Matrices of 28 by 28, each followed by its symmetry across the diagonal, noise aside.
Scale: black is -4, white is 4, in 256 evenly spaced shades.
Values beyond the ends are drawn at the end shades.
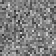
neither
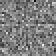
neither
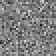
antisymmetric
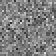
neither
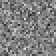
antisymmetric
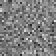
antisymmetric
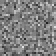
antisymmetric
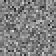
neither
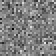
neither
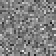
antisymmetric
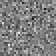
antisymmetric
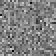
neither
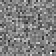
antisymmetric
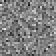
antisymmetric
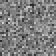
neither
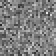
neither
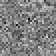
neither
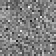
antisymmetric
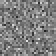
neither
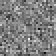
antisymmetric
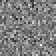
neither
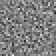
antisymmetric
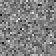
neither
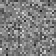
neither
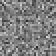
antisymmetric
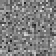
antisymmetric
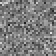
neither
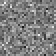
neither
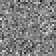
antisymmetric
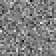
antisymmetric
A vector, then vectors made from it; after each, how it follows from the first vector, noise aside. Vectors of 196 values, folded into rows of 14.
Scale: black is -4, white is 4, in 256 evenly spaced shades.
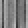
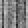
copied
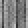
copied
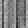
copied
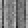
copied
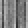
copied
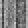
copied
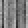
copied
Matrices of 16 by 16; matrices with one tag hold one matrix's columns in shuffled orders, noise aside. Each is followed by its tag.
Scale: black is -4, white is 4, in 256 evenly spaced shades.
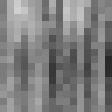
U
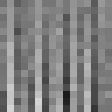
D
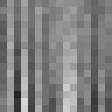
D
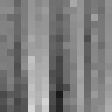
D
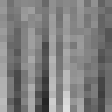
D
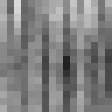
U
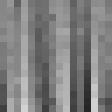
D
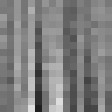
D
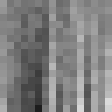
D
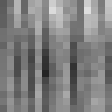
U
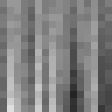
D
